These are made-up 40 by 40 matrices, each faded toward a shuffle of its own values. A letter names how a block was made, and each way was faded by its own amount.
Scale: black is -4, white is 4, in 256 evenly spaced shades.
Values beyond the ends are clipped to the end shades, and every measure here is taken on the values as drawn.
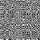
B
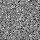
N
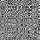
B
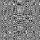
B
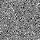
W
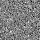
N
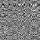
B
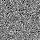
N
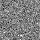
N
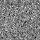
N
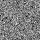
N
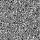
N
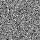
N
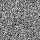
N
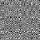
B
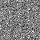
N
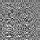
B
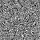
N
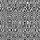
B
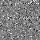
W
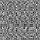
B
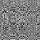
B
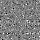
W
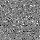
W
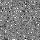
W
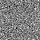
N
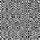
B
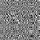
B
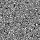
N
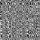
B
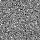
N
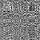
B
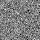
N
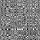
B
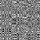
B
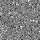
W
